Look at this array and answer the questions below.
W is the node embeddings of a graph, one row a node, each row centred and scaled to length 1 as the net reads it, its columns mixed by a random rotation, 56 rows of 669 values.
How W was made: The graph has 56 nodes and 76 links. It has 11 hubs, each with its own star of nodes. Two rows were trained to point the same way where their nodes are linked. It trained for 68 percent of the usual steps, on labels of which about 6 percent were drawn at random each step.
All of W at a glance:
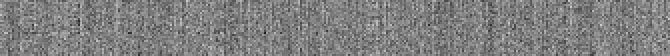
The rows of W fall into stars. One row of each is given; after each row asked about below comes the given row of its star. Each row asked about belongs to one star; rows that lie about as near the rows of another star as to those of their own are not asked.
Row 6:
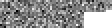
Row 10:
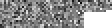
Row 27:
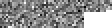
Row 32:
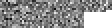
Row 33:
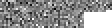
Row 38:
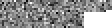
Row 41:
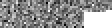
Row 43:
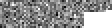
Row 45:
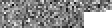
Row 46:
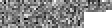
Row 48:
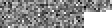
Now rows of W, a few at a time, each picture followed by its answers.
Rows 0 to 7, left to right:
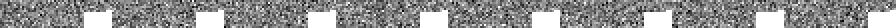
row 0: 27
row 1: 27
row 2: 43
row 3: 45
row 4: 33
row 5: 27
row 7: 45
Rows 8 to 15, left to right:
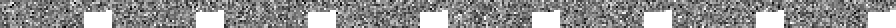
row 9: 10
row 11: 48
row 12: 45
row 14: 33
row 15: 6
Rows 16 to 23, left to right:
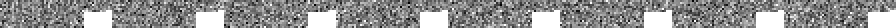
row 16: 41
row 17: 43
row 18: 6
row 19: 45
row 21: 32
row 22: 32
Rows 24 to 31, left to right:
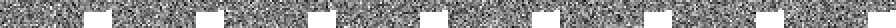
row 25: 33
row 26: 38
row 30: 38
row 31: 10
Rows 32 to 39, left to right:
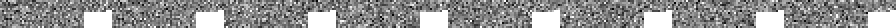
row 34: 43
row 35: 48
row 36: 41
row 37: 43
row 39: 33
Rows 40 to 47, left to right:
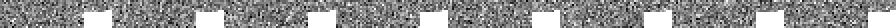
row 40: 43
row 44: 10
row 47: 32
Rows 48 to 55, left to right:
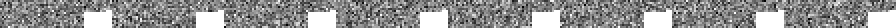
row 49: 45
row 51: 33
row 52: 46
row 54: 38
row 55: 46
